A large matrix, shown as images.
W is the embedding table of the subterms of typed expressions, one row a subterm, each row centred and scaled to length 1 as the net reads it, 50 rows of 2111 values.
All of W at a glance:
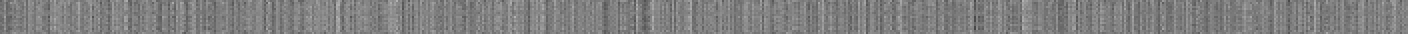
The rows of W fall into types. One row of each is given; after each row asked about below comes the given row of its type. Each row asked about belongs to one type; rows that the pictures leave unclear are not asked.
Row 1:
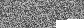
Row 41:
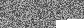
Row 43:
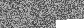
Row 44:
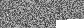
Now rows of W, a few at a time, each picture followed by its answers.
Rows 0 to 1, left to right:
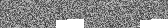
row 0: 44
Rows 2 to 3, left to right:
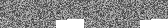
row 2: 41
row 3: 41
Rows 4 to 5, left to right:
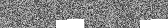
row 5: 43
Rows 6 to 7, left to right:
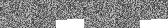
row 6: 41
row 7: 41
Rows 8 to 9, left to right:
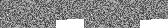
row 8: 44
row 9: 44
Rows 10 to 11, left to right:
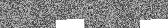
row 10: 43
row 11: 43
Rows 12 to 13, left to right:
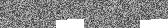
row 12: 41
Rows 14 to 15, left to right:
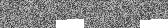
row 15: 1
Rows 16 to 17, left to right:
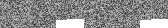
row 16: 43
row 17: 41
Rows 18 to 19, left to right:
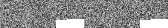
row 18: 43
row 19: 1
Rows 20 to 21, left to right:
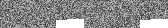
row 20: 44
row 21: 1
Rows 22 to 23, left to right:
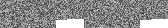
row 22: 41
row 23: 44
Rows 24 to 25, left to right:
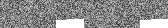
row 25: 43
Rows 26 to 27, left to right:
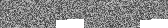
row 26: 44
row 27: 1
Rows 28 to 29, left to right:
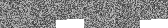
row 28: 43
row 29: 41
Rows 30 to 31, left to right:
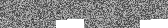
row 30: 41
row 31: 43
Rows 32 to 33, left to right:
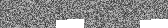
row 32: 44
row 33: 41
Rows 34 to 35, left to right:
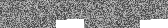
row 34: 1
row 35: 43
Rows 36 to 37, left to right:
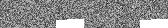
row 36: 44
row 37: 41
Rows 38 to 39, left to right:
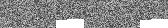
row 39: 1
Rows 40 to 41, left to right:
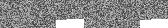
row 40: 43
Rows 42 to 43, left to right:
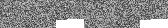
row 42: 1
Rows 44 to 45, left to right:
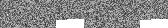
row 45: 41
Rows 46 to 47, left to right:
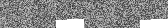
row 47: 43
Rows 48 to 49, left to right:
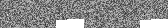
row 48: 44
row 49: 41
